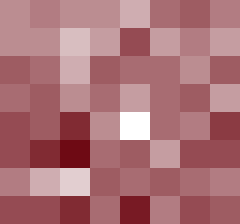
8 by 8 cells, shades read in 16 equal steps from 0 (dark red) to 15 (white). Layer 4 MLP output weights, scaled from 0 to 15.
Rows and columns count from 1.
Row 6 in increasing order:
0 2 4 4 4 5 6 9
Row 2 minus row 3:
3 2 1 4 -2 3 -1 4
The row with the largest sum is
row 2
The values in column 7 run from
4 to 8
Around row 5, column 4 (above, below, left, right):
6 6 2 15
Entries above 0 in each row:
8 8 8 8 8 7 8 8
